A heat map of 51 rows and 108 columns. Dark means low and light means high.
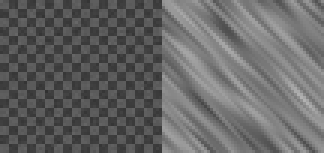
The table splits into one row of 2 panels. Panel 1,1: low, checkered. Panel 1,2: middling, slanting down to the right.
